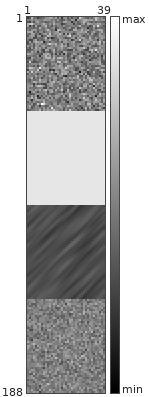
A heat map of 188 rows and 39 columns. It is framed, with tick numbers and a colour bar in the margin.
The table splits into 4 rows of 1 panel. Panel 1,1: middling, fine-grained, strong in contrast. Panel 2,1: very high, flat. Panel 3,1: low, slanting up to the right, faint in contrast. Panel 4,1: middling, fine-grained.
